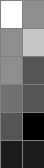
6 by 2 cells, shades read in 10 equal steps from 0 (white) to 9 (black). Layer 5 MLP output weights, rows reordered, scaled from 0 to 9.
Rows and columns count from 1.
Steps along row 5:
up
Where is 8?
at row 6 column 1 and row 6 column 2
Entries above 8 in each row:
0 0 0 0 1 0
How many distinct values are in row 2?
2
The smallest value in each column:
0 2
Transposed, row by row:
0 4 4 5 6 8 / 4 2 6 6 9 8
